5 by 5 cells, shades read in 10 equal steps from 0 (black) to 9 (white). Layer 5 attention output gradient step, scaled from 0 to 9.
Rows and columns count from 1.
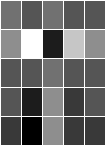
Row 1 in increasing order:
3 3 3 4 4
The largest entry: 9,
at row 2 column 2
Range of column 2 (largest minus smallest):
9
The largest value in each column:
5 9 5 7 5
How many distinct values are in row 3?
2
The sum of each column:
17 16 19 17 16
